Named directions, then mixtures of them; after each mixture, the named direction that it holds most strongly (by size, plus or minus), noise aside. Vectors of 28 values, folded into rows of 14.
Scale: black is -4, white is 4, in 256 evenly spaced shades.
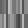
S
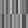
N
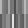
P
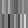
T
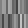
T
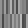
N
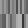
S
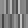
N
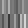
T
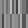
N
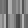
S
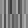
N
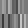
T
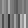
T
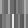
P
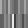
P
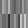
T
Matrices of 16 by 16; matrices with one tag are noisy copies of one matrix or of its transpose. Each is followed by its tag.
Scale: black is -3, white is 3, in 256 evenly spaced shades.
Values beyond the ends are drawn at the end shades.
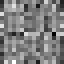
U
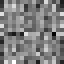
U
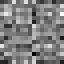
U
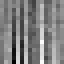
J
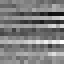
J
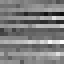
J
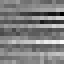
J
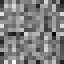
U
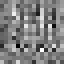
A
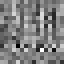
A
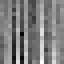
J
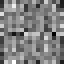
U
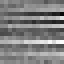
J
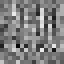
A
